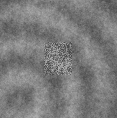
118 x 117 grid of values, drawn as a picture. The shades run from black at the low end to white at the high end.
Grain: blotchy. Histogram: bell-shaped. Odd rows or columns: none. Mirror symmetry: none. Rings: centred on the bottom left. Odd patch: rougher, in the centre. Average level on the scale: 50%. Roughest part: centre.
